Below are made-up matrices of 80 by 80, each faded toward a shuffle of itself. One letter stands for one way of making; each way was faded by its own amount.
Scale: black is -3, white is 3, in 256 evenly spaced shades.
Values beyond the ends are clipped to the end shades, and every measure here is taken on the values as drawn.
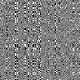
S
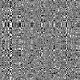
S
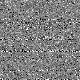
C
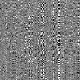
S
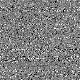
C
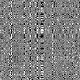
S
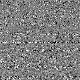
C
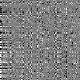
S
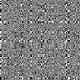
S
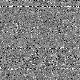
C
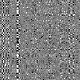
S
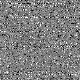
C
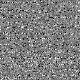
C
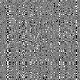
S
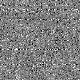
C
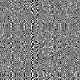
S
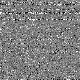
C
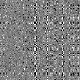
S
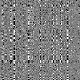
S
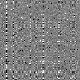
S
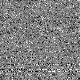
C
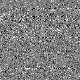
C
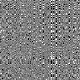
S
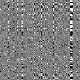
S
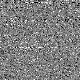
C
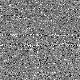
C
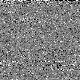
C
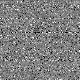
C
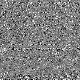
C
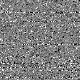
C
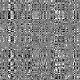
S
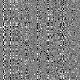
S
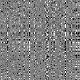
S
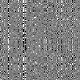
S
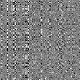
S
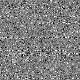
C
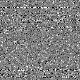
C
